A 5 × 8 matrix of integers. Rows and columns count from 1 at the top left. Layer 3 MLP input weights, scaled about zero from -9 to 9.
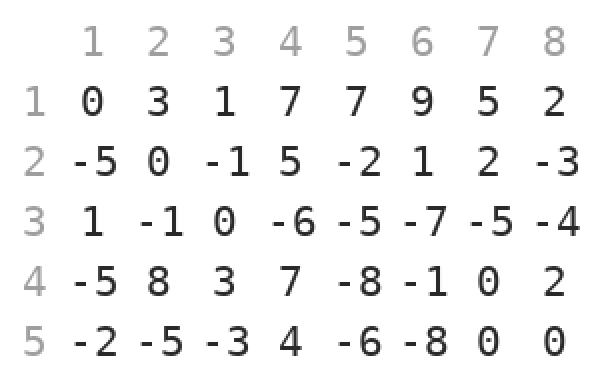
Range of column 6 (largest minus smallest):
17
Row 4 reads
-5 8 3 7 -8 -1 0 2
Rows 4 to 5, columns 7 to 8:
0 2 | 0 0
